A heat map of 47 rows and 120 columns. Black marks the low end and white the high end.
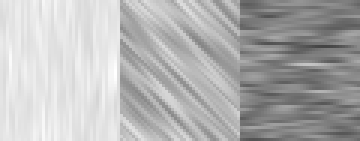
The table splits into one row of 3 panels. Panel 1,1: very high, streaked downward, faint in contrast. Panel 1,2: high, slanting down to the right. Panel 1,3: middling, streaked across.
